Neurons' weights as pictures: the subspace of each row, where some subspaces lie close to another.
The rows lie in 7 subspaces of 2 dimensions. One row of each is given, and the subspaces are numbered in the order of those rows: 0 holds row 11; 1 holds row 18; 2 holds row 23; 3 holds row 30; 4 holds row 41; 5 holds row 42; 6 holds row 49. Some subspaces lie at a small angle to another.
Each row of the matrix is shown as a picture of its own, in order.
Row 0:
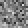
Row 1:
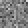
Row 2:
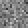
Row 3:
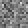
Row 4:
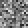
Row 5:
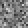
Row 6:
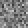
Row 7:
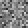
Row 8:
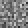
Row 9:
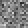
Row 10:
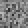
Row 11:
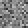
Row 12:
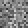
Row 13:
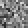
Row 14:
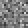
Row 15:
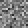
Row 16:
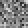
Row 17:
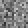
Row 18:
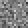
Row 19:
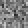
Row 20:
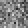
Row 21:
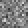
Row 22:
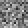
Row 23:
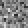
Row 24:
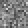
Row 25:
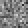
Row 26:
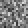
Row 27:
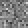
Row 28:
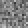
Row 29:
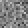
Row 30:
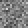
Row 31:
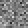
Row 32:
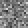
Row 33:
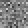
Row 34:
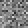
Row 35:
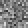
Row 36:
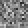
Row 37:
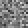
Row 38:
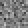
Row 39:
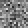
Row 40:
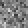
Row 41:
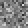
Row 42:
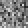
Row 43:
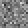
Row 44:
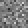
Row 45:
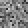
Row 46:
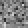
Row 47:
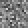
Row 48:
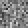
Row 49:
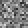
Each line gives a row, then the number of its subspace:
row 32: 3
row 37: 0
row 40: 2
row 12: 5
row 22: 3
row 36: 6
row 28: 1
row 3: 6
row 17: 5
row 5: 4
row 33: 5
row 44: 4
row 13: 2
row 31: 6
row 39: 5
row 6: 4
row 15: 0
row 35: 5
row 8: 1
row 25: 4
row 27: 3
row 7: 0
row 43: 6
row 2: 3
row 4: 0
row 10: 2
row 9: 6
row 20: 5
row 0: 4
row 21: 4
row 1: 1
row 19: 2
